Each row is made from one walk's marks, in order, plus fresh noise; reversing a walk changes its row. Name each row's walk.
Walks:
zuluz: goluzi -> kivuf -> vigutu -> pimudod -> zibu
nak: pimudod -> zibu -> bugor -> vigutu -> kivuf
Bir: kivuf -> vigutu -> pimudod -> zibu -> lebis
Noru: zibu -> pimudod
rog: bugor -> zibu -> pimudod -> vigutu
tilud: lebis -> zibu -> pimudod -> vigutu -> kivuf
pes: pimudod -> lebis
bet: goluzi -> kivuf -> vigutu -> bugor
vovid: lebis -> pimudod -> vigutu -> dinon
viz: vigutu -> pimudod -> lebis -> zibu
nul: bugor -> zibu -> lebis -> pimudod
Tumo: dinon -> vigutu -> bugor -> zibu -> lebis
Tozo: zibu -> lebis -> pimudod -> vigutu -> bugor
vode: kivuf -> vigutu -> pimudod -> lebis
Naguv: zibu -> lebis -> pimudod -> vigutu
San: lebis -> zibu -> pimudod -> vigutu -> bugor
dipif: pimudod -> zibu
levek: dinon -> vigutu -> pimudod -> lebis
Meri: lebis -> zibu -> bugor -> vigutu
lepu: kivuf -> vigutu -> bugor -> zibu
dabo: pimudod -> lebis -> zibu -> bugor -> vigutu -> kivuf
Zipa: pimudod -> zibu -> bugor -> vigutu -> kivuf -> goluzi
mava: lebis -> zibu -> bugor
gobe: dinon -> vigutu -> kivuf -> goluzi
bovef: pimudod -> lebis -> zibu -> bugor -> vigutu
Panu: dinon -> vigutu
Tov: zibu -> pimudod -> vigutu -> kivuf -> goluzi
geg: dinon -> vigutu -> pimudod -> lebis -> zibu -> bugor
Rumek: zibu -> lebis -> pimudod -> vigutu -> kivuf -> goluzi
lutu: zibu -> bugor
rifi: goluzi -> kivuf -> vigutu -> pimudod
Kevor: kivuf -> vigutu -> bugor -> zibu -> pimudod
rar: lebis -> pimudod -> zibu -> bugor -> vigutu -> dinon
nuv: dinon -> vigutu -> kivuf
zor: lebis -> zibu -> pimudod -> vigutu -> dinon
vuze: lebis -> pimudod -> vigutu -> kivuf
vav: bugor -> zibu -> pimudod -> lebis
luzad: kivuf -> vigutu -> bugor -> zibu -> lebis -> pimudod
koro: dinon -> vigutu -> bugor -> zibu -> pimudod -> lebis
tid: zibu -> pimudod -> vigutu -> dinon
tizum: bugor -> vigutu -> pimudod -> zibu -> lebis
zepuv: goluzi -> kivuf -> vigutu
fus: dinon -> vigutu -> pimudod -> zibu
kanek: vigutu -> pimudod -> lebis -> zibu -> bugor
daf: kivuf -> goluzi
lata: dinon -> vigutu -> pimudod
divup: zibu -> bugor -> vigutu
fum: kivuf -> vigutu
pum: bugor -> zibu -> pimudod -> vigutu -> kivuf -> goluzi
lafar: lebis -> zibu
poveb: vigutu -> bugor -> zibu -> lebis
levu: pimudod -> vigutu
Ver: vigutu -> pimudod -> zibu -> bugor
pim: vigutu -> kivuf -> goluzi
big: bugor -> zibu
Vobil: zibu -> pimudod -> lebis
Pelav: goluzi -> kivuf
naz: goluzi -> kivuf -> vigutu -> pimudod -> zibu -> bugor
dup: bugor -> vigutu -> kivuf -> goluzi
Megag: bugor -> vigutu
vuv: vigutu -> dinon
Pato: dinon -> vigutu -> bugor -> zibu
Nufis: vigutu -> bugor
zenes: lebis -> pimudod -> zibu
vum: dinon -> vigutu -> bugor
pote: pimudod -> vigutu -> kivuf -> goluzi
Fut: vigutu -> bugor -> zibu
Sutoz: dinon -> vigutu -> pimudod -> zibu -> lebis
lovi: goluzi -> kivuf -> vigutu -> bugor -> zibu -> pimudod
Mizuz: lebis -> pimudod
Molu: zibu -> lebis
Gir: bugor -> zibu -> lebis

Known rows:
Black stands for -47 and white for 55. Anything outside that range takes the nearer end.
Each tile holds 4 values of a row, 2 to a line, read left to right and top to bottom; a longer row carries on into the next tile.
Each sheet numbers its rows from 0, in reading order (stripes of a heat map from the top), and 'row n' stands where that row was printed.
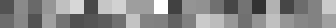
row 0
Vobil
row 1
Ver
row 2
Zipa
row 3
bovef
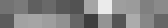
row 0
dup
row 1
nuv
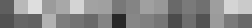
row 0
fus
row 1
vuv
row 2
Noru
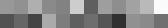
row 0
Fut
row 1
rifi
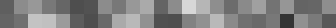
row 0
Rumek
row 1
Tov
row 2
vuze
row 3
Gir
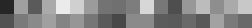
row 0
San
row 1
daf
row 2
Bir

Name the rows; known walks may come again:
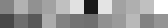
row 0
vum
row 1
geg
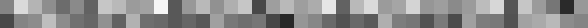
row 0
vuze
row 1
levek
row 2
Bir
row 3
zuluz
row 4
fus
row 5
Nufis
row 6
nak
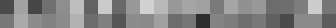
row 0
Meri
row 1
mava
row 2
dipif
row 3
daf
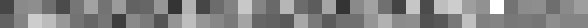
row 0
Zipa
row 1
Gir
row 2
bovef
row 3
nul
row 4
rar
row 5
Ver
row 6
Naguv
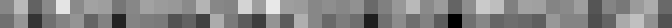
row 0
lafar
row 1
vuv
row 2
Fut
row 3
nuv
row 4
Pelav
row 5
zepuv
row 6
vovid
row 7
Tov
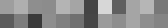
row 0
Panu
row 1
tilud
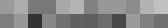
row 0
pes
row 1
Mizuz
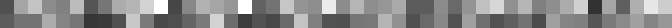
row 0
Sutoz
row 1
Kevor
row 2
koro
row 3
luzad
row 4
gobe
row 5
Vobil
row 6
lutu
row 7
San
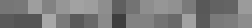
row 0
rog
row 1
Molu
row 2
Megag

